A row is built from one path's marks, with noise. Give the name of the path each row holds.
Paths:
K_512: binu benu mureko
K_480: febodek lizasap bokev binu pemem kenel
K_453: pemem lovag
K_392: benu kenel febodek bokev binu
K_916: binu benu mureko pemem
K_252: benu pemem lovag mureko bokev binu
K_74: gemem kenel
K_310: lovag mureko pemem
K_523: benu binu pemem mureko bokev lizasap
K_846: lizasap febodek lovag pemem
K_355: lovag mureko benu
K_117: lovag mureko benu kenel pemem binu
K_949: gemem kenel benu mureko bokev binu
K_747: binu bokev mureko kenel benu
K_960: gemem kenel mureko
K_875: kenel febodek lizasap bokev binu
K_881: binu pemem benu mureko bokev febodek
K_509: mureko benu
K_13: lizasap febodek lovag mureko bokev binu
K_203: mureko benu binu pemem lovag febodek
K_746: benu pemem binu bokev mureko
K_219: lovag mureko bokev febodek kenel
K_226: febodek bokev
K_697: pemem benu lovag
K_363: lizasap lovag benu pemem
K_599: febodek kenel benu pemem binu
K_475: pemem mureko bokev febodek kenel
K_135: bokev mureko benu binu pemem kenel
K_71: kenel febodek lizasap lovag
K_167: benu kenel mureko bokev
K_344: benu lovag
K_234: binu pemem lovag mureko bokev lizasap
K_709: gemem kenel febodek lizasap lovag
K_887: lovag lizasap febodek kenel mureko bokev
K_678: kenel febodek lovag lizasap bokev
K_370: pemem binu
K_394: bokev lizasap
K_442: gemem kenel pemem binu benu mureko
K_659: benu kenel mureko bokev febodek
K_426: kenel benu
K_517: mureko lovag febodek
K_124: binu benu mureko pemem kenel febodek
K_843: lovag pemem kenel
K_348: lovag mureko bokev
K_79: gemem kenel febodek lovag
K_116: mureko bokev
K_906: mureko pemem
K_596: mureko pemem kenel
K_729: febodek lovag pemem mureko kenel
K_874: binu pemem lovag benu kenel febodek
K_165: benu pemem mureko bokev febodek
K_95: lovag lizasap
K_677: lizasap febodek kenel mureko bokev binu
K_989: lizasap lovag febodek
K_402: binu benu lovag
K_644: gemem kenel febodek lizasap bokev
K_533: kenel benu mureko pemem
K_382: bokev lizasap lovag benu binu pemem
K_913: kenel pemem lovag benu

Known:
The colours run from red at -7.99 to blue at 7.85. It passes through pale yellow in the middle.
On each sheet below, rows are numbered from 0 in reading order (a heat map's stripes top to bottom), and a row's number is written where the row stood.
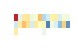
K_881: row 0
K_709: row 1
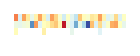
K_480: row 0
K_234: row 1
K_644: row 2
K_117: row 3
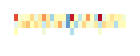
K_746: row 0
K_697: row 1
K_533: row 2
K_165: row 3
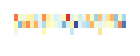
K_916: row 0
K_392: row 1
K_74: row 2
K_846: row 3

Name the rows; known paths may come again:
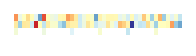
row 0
K_906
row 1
K_659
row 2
K_843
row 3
K_116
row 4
K_74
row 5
K_344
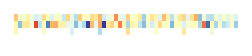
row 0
K_370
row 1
K_512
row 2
K_644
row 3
K_442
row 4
K_226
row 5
K_887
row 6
K_846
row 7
K_79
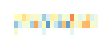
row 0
K_394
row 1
K_709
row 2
K_117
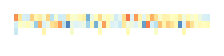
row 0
K_167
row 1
K_402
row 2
K_71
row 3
K_219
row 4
K_480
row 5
K_382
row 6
K_348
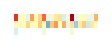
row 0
K_135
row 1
K_916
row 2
K_124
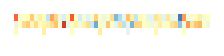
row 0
K_746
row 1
K_234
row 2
K_874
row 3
K_517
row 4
K_509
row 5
K_453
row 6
K_252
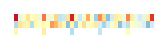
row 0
K_165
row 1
K_203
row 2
K_533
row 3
K_426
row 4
K_392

